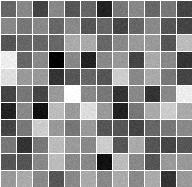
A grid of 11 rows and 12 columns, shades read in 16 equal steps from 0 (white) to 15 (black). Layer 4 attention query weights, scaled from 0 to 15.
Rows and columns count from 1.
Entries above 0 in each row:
12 12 12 12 12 11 12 12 12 12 12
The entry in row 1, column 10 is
9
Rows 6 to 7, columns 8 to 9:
12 7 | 13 8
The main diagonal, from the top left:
9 8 9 15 10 7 6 10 5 10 12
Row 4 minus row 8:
-10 1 4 9 -1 7 -3 -4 0 -4 -1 5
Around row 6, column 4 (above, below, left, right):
12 4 11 0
